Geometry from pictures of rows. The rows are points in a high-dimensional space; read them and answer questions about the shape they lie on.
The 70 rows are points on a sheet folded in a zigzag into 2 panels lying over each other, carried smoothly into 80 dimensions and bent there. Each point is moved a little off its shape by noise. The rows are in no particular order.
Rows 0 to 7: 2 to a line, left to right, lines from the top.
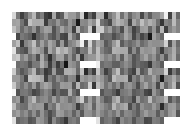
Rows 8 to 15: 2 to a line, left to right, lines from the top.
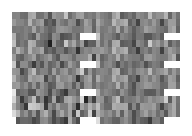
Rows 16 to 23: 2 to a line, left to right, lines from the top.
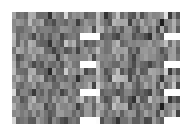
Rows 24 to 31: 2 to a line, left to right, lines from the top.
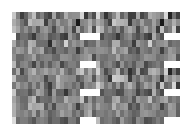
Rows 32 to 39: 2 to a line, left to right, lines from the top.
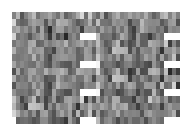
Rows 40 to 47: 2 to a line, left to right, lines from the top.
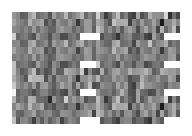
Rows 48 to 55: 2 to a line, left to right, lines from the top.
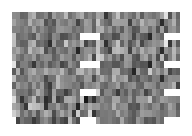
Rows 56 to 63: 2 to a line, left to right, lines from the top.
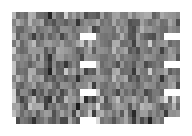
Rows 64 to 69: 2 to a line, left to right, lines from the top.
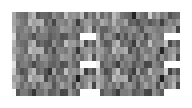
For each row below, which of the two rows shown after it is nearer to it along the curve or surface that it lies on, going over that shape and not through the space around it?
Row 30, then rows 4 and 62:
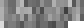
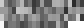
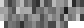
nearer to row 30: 4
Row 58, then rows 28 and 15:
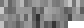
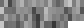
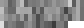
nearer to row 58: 15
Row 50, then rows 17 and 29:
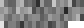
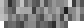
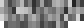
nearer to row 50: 17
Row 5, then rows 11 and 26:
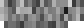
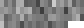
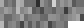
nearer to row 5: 26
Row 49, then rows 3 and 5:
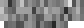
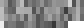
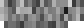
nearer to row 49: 5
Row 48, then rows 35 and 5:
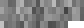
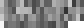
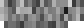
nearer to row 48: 5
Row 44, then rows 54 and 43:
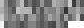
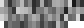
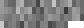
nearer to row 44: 54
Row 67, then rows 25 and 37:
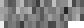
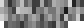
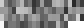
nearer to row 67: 25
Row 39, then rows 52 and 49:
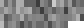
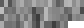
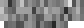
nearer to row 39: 49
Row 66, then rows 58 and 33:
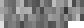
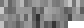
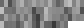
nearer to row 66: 58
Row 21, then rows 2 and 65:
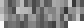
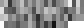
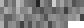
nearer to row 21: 2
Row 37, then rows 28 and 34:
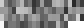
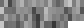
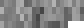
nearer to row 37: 34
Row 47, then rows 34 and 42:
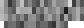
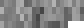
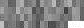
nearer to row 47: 42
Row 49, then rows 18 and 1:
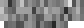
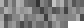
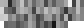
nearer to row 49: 1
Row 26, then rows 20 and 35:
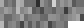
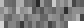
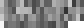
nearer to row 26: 20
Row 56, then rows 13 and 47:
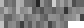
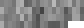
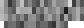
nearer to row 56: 47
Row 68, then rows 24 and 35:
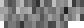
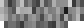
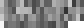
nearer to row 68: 24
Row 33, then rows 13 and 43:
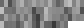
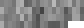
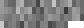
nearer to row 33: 43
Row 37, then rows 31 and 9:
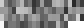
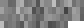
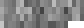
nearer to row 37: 9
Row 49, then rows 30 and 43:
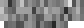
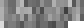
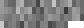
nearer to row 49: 43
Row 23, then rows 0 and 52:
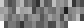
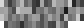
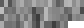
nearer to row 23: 0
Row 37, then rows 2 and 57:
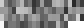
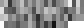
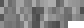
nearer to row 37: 2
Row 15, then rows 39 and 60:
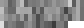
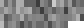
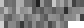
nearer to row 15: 39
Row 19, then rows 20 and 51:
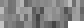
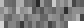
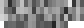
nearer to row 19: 51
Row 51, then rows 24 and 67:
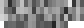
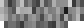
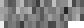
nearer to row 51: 24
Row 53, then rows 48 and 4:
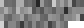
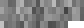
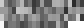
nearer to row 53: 48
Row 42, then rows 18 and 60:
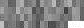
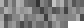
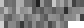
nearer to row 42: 60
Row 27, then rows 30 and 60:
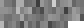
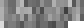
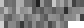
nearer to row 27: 60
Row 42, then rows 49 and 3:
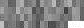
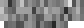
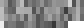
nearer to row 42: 49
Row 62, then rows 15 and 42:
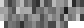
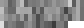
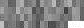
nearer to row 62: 42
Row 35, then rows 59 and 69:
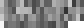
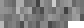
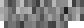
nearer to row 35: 69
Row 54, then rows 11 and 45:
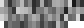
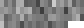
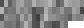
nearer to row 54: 11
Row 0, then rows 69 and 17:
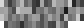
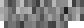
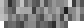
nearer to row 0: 69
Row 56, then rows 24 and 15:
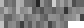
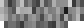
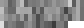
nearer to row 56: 24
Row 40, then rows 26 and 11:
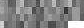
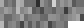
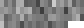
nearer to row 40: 26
